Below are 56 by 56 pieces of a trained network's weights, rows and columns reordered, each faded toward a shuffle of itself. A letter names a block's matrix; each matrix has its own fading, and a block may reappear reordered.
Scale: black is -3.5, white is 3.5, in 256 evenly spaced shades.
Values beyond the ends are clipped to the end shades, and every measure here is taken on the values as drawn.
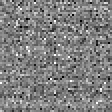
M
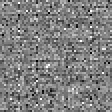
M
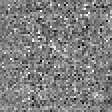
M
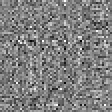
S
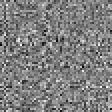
S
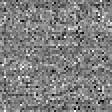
M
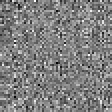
S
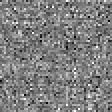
M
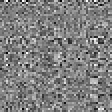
S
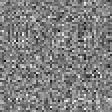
S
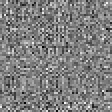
S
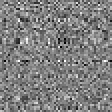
S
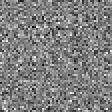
S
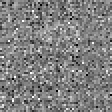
M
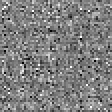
M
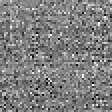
M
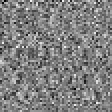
S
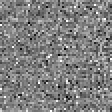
M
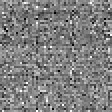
M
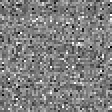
M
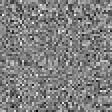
S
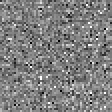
M
